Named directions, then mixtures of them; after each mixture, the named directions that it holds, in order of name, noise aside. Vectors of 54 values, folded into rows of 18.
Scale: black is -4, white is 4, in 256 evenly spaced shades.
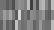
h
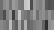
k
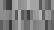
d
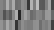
h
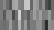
d, k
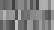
h, k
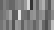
h, k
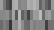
d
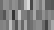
k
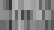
d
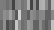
h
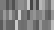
h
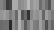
d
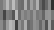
h, k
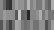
d, h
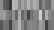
d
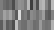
h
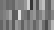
h, k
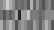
d, h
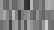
k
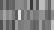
h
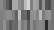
d, k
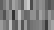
k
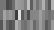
d, h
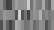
d, h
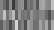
h, k
